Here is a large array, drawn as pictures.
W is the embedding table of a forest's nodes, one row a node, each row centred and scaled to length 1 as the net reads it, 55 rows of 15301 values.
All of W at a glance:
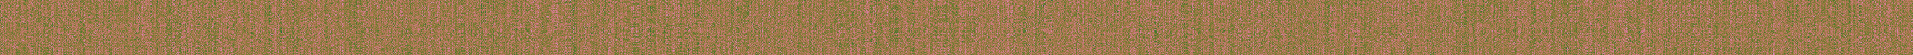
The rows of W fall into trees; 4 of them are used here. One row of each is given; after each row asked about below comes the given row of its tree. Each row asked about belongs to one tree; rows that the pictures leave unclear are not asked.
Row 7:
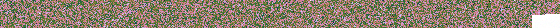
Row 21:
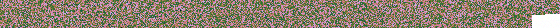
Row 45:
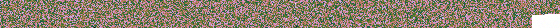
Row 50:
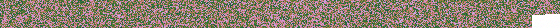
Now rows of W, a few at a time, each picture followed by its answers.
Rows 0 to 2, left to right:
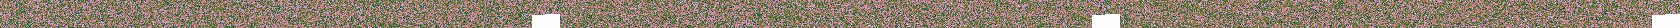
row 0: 50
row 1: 21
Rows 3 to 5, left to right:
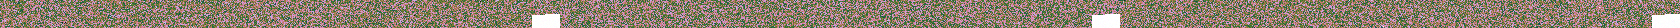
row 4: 50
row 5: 21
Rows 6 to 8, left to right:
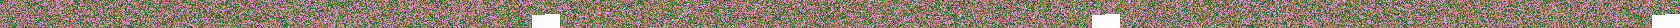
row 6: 21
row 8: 21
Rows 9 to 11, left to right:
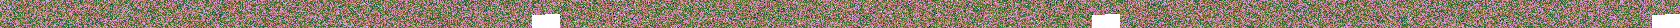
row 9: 7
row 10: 45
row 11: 21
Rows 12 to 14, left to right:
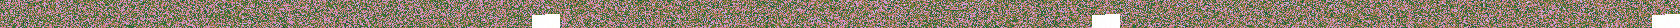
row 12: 21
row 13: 50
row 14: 21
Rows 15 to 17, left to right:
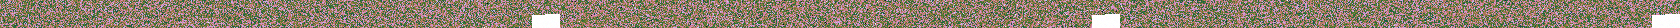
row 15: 21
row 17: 50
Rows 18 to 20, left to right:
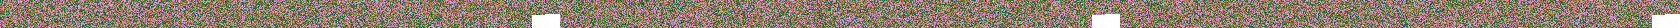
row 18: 21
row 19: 7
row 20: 21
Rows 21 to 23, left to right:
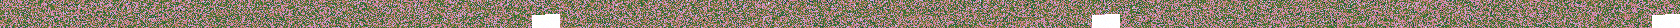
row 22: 7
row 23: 50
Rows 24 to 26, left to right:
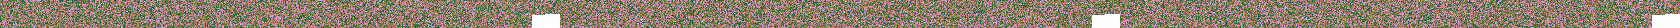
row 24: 50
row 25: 45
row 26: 50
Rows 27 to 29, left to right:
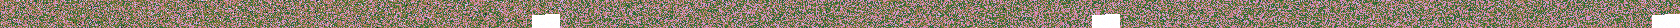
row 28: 7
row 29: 45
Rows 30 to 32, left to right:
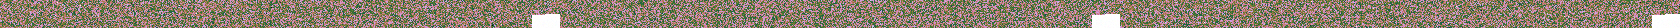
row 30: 7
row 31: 7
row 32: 7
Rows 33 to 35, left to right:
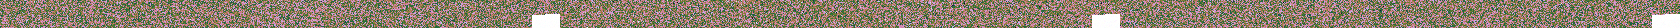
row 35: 7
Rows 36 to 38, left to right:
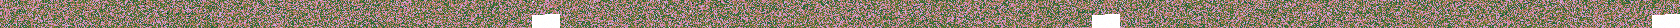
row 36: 50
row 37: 50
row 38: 7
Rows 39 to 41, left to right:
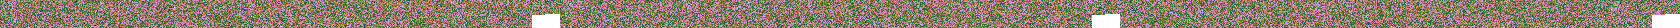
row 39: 21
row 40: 21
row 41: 7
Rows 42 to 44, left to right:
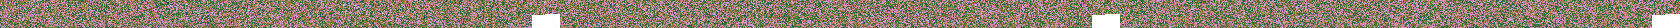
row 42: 50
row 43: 21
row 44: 50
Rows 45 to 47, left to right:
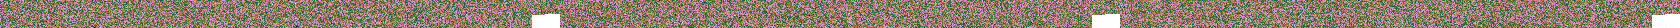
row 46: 21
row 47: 50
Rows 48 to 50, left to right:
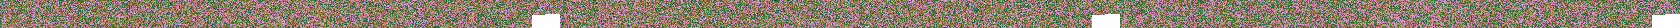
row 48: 50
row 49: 45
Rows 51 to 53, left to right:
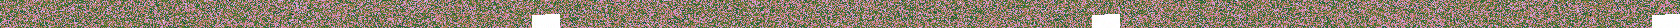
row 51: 50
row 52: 45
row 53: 50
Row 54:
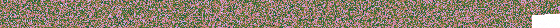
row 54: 45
